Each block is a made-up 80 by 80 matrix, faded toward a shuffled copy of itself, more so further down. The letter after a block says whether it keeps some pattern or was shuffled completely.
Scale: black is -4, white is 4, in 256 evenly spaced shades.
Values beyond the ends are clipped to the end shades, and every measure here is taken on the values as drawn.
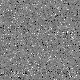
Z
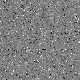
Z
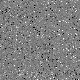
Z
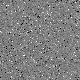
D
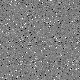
Z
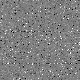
Z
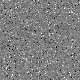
Z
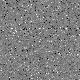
Z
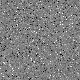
D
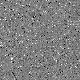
Z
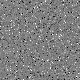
D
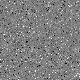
Z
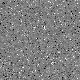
D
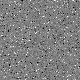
D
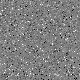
Z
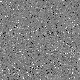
Z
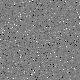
D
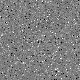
Z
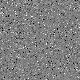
Z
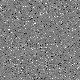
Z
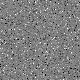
D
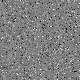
D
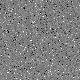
D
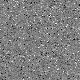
Z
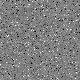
D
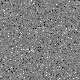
D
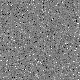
D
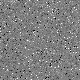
D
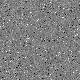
D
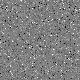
D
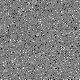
Z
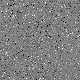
D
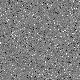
D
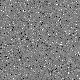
D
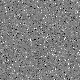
D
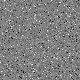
D
